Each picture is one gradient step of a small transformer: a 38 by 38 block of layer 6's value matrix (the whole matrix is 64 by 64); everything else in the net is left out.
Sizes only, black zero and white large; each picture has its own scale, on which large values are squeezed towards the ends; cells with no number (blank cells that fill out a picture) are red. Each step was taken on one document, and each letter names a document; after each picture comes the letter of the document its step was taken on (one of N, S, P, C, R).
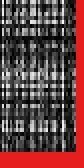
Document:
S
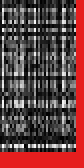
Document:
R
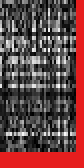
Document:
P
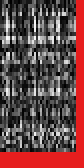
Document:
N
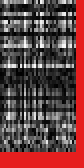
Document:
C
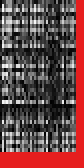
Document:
R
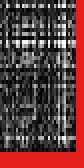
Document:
P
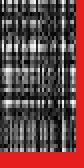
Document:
S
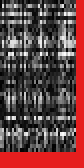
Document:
C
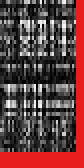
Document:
C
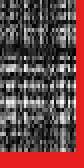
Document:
N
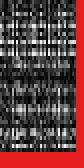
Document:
P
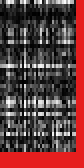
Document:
C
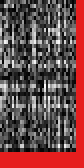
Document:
P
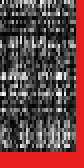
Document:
P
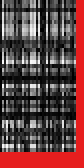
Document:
S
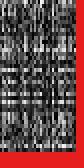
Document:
N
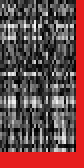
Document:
N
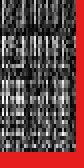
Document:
R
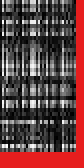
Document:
S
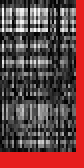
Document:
R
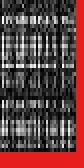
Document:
R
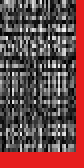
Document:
P
